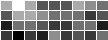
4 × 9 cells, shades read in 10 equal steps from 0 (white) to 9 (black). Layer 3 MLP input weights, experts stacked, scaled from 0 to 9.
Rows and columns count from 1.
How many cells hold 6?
7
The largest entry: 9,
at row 4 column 2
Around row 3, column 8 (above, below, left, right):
7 7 5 8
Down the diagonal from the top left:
3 3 5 8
